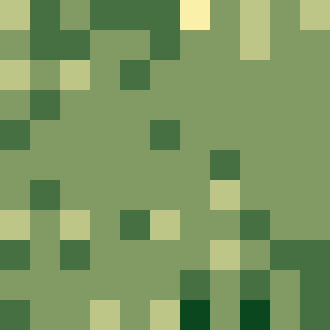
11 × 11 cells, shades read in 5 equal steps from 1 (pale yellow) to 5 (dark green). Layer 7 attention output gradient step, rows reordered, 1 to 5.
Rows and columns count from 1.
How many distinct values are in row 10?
2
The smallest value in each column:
2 3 2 2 3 2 1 2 2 3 2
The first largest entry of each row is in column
2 2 5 2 1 8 2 5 1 7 7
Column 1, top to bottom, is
2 3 2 3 4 3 3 2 4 3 4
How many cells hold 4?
24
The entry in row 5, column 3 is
3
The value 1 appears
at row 1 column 7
